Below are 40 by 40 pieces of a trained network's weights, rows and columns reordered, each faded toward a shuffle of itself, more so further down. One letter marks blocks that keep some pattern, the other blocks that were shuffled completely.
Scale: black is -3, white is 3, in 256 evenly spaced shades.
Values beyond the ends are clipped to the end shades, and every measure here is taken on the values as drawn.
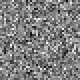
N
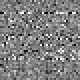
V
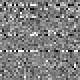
V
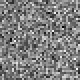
N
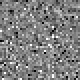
N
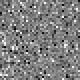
N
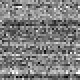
V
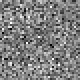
V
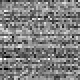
V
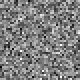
N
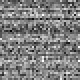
V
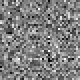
V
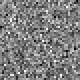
N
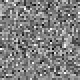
N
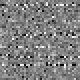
V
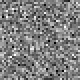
N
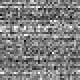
V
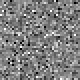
N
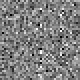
V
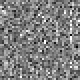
V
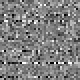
V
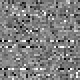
V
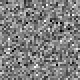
N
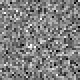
N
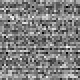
V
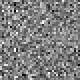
V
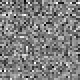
V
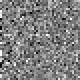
V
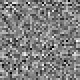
V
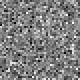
N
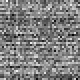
V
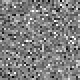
N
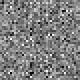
V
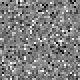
N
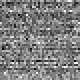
V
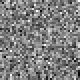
V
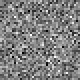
V
